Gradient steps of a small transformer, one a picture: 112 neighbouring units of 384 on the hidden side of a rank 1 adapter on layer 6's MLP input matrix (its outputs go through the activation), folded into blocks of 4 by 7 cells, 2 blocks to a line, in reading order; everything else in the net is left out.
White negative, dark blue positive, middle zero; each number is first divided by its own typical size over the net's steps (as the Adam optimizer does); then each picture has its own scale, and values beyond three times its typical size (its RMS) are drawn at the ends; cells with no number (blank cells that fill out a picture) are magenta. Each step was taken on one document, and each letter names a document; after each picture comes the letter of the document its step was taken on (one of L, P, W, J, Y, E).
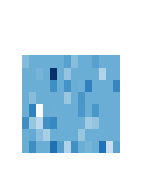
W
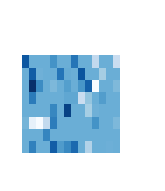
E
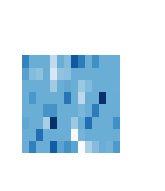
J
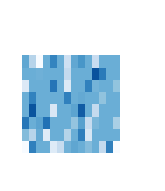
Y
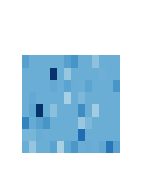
W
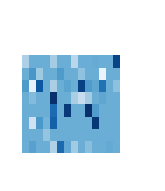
E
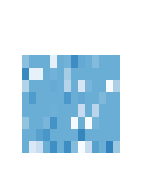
J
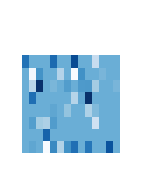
E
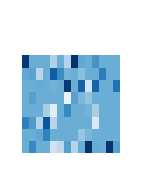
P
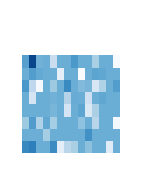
E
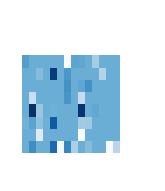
W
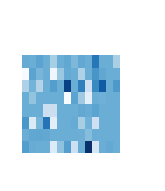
P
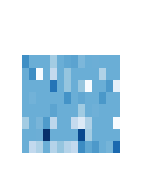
J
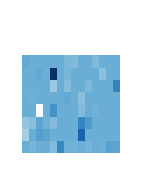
W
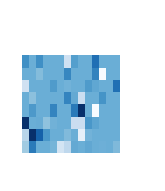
Y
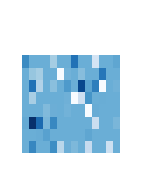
E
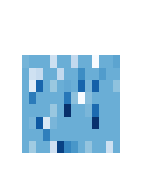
E
